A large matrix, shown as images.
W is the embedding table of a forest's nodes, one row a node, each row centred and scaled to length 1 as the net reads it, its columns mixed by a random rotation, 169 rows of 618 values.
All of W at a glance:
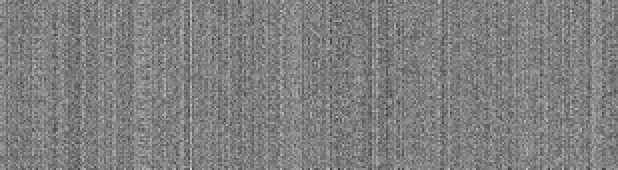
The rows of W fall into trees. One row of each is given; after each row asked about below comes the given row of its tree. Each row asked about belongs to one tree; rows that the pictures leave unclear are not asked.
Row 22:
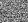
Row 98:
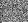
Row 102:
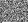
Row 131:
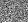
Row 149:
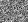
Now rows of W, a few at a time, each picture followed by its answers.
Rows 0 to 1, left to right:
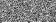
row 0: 102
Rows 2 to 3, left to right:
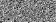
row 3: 149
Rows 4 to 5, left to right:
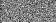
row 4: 98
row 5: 131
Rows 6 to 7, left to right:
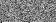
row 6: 22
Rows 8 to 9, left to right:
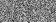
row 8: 102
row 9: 98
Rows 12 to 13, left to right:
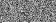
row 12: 98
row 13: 102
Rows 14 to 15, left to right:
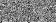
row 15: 98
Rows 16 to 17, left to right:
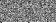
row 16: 131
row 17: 98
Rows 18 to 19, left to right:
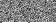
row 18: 149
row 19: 98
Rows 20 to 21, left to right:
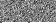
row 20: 149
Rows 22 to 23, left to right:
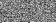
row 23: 98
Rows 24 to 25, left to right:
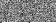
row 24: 22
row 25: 131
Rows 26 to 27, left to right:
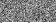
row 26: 131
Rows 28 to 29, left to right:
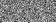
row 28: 149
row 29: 98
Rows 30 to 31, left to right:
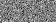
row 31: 102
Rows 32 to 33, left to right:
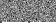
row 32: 102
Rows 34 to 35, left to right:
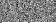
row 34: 98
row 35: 98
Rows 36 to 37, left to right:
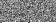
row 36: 22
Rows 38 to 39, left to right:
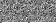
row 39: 149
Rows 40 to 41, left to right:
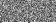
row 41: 102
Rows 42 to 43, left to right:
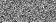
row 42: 149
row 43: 149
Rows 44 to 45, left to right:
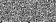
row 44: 149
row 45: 22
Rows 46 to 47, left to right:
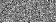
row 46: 131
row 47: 22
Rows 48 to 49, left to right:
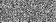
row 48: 98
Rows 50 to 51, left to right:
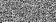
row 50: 22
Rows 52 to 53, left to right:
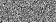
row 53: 149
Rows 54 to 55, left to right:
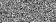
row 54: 22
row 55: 131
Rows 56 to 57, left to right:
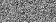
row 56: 98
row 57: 149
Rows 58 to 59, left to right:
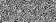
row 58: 149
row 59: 149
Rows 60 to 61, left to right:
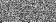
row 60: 22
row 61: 149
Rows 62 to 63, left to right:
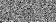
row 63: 98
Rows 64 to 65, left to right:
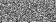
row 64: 149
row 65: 22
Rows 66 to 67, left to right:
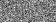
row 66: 131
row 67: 22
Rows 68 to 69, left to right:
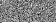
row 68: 98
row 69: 149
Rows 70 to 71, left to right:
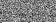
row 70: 22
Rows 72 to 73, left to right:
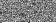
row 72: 22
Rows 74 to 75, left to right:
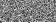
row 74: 149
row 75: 22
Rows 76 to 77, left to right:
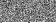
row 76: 131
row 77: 22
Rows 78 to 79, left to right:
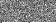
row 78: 22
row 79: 131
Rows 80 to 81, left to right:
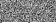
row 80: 22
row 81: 149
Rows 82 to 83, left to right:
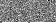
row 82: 149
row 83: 22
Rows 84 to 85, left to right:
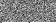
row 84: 149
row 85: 131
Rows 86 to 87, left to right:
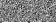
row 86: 149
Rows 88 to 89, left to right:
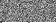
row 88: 131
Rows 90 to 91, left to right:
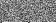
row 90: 22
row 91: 149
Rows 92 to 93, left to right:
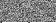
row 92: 131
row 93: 22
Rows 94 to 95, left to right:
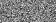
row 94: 22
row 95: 149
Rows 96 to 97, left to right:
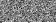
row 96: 149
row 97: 149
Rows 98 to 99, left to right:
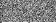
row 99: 149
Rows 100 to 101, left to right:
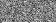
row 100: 102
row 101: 131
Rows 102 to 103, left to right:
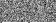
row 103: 98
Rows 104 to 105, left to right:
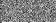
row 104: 98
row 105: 149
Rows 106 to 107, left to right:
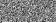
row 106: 149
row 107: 149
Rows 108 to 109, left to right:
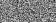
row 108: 98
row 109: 22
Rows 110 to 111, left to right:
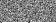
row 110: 131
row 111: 149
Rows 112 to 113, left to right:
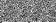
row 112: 149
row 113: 149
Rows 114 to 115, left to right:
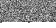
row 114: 22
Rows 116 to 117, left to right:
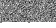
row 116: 149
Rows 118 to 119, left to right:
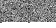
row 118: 22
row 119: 98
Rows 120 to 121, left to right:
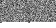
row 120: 98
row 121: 102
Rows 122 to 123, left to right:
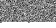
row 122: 102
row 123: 149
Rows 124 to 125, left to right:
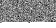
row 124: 98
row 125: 22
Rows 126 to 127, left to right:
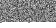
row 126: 98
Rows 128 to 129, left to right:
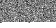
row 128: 98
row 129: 131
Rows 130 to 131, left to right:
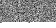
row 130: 98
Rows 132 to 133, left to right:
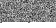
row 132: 22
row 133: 149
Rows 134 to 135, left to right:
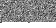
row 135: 149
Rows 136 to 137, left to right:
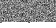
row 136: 22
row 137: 22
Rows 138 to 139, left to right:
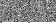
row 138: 149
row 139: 98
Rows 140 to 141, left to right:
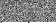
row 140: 131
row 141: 98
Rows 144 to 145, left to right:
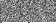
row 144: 102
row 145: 98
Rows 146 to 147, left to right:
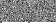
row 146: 102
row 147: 22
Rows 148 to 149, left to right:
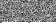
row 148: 22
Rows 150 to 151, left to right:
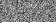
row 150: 98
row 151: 149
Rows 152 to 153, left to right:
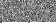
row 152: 22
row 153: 149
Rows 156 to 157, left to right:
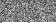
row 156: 131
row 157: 98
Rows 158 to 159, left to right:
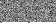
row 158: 131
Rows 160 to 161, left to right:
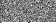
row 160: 98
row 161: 149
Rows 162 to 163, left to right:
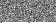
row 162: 131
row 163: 22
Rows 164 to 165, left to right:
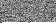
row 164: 22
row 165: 149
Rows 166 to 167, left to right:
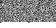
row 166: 98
